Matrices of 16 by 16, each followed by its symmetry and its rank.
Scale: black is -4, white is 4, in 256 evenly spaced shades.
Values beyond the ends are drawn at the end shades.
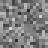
antisymmetric, full rank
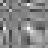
symmetric, rank two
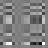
neither, rank one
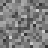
symmetric, full rank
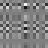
neither, rank one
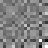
symmetric, rank two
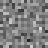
antisymmetric, full rank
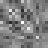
symmetric, rank three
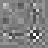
symmetric, rank three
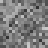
symmetric, full rank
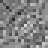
symmetric, full rank
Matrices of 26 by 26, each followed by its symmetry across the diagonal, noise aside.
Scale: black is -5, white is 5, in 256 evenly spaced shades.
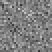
antisymmetric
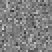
neither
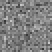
antisymmetric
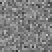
neither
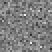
neither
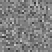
antisymmetric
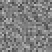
antisymmetric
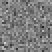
neither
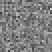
antisymmetric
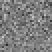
neither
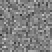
antisymmetric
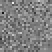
antisymmetric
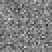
antisymmetric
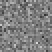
antisymmetric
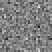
antisymmetric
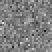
neither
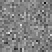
neither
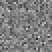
antisymmetric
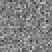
neither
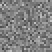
neither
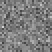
neither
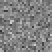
neither
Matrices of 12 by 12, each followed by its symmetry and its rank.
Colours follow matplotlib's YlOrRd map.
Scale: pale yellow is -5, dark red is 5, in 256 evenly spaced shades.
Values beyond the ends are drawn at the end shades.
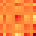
symmetric, rank one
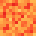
symmetric, full rank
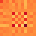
symmetric, rank two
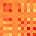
symmetric, rank two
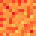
symmetric, full rank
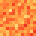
symmetric, full rank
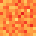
neither, full rank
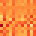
neither, rank two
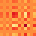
symmetric, rank one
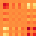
symmetric, rank one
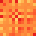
symmetric, rank two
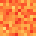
neither, full rank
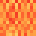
neither, rank two
